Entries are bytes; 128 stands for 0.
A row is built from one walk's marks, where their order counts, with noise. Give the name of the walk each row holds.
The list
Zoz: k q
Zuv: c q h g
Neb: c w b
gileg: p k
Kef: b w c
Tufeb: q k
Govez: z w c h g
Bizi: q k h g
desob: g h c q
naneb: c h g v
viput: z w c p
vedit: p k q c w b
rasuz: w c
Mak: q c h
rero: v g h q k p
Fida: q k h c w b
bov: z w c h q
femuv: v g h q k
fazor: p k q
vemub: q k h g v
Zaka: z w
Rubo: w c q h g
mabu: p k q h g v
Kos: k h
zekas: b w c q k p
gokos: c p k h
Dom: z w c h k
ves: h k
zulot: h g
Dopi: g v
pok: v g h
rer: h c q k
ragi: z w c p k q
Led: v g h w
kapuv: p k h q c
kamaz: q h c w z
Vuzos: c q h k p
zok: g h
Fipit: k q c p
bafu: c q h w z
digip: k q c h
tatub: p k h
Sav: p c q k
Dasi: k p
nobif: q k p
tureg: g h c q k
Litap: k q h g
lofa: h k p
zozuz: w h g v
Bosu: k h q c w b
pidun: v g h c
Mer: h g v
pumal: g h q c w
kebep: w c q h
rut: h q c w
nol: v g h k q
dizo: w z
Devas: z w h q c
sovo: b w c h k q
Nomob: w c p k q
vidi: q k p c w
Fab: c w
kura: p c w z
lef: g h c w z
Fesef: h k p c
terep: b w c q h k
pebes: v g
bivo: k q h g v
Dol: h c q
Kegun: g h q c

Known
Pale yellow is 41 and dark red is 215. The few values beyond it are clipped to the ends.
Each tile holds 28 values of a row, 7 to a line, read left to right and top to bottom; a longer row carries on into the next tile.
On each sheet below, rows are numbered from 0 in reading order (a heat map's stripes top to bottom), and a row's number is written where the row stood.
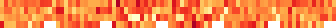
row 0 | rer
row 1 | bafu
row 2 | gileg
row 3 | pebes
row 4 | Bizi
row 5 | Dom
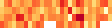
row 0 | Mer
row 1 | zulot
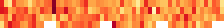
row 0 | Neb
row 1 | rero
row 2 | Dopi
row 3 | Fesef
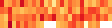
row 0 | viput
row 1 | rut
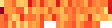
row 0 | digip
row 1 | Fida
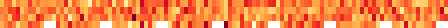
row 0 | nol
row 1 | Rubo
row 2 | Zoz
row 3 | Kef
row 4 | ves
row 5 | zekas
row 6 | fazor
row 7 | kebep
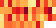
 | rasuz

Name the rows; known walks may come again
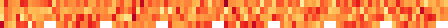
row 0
ves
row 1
zekas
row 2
Litap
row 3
vemub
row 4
nobif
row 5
pumal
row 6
Govez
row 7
Led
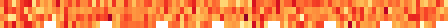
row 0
pebes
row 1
viput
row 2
Fida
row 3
Fesef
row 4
Zoz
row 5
terep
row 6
kebep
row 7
rut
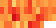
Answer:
nol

